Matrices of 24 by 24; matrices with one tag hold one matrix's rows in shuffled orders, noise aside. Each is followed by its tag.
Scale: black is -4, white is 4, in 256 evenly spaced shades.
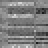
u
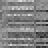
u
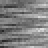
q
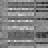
u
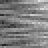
q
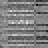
u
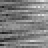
q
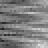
q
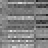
u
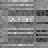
u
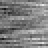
q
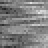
q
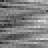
q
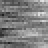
q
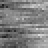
q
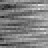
q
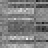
u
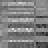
u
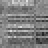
u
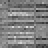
u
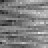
q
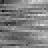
q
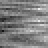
q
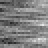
q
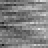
q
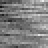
q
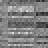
u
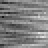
q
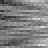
q
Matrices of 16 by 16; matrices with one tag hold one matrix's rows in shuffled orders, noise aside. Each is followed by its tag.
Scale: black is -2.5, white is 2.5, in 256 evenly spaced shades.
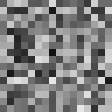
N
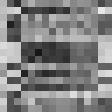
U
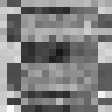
U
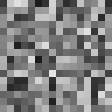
N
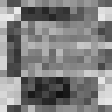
U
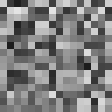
N
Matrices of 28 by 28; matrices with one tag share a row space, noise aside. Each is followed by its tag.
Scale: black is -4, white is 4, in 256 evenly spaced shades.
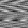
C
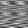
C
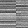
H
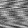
C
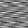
C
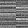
H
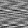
C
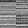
H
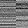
H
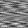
C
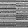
H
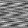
C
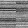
H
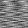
C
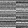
H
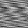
C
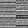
H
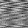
C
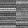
H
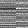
H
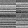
H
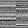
H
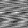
C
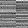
H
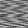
C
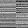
H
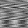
C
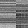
H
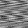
C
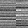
H
